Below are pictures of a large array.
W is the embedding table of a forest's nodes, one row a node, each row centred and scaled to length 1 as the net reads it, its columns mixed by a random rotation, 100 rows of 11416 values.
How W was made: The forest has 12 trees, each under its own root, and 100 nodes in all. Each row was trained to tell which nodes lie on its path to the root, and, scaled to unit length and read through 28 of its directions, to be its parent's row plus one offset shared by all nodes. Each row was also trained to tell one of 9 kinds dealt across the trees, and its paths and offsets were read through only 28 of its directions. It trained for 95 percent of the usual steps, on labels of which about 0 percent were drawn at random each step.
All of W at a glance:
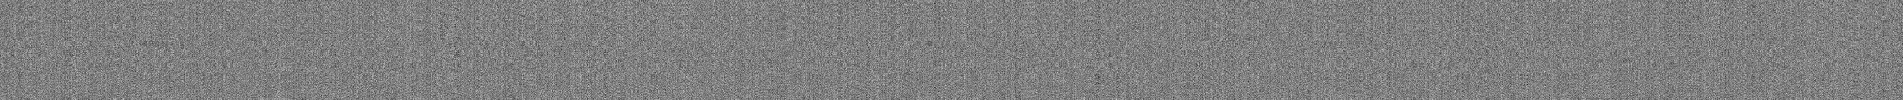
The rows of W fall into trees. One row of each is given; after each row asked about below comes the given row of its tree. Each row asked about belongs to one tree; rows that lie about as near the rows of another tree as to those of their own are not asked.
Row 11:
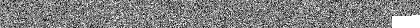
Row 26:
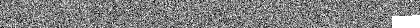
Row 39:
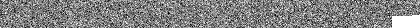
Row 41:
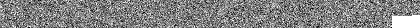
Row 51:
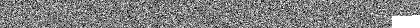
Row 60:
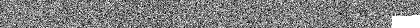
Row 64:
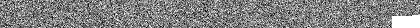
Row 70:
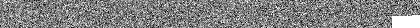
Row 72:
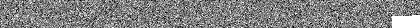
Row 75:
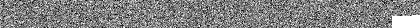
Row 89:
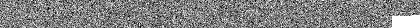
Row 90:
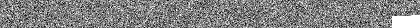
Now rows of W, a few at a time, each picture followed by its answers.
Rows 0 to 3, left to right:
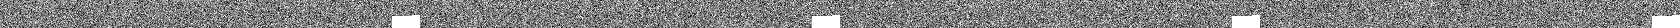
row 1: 64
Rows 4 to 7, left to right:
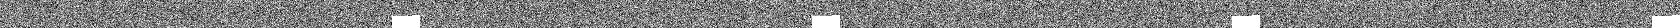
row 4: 41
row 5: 41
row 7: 90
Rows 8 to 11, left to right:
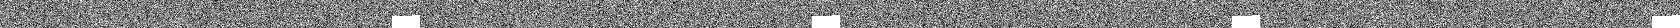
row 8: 75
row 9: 64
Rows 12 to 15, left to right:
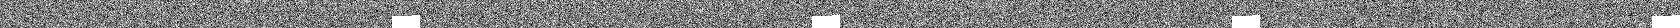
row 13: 39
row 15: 89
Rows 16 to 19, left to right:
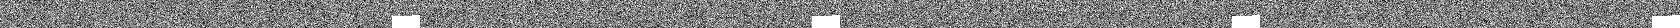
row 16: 41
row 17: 64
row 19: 60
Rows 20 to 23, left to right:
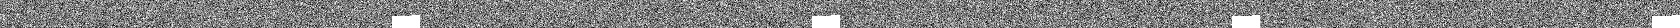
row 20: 70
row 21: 90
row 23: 11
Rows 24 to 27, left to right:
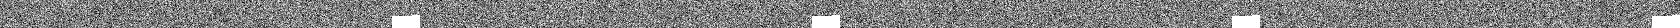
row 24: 26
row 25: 90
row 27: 60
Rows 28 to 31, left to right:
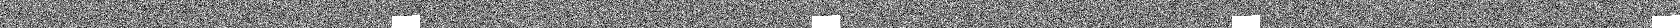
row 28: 60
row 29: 90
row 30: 89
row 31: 90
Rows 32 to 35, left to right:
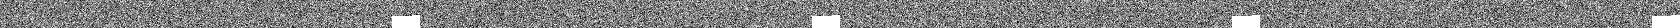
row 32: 72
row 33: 26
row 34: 90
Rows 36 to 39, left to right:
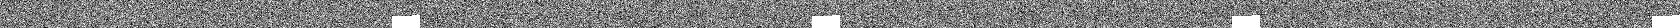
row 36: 11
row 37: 64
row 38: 90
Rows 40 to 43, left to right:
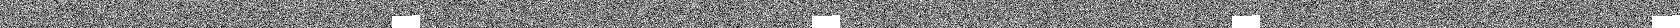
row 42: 75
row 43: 41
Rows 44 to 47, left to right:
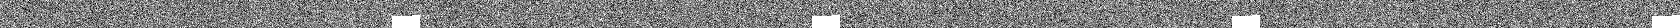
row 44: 41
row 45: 75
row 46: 26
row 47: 11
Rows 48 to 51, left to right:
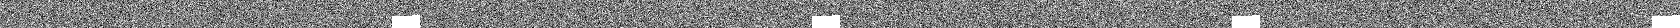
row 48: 89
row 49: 26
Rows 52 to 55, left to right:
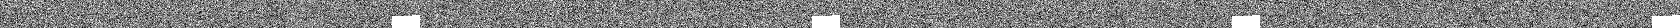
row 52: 64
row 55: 26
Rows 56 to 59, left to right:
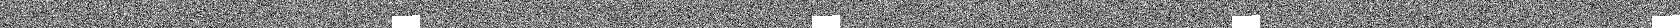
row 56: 64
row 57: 75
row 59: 89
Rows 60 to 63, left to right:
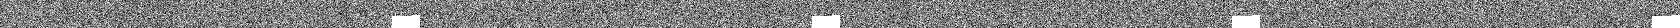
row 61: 60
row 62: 11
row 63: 64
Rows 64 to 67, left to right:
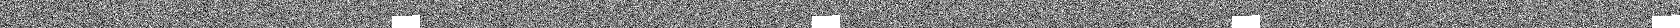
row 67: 26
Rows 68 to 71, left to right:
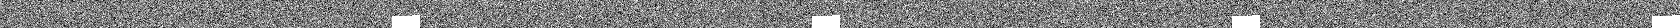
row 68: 51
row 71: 51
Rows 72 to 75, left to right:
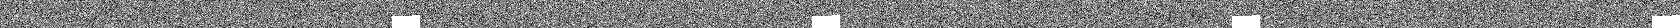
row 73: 39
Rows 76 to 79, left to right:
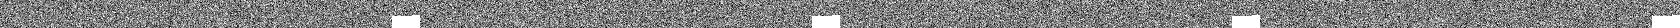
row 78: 90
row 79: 75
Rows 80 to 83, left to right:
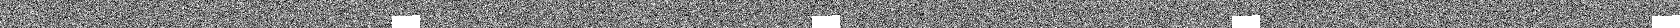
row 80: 72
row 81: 70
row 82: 26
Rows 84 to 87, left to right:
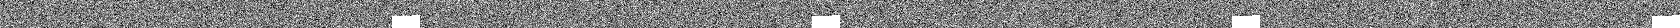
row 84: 75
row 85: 64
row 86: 51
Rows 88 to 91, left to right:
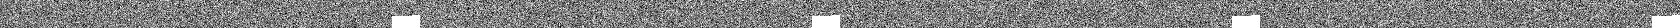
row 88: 64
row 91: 90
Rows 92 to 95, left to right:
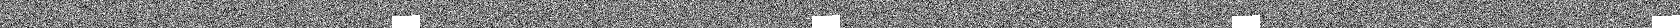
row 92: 51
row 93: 70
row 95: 51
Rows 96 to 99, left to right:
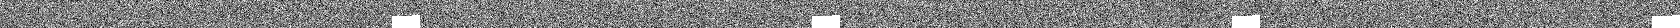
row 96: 90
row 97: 64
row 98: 60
